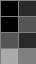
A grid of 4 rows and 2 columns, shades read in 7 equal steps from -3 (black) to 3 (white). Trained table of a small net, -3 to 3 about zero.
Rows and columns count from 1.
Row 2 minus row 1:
0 1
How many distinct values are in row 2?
2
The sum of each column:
-6 -5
